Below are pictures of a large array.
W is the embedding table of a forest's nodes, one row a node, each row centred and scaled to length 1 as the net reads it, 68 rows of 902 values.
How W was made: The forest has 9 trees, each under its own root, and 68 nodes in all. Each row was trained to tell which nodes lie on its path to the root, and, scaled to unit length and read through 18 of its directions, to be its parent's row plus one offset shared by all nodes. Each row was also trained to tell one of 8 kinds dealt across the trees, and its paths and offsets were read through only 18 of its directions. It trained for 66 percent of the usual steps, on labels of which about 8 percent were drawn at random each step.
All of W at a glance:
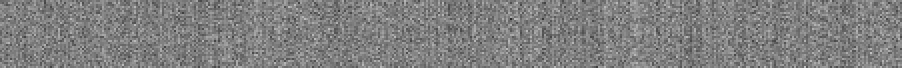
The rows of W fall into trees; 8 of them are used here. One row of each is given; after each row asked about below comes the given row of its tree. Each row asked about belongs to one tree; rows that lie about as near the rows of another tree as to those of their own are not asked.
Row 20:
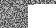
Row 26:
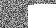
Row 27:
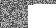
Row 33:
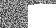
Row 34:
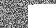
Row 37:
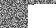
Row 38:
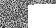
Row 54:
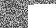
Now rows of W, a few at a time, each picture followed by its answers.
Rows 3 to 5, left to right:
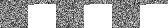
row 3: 27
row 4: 33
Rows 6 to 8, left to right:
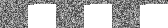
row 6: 26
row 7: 26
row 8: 27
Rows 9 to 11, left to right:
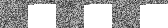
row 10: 54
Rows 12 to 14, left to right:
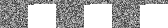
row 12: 26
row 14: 27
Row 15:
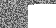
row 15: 33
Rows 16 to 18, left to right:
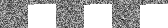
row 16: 37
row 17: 54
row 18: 27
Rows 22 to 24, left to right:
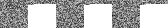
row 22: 37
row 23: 20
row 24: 54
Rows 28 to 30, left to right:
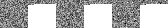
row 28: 27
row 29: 27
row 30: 27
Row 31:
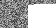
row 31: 34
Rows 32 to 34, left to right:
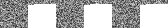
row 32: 27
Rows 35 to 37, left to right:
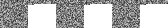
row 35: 34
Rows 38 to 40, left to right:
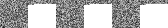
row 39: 34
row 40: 26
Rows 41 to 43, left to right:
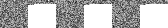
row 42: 38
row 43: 34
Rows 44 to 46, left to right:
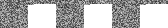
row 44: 37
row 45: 33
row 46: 20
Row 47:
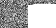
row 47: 26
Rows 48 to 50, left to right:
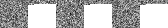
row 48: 27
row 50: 26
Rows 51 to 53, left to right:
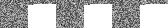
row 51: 34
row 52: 27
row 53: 37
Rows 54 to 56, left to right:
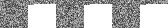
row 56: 33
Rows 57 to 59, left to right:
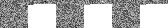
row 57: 26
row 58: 33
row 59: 37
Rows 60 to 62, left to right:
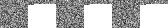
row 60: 26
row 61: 26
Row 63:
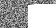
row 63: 54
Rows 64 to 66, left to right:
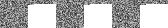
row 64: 54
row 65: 38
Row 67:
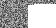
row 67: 26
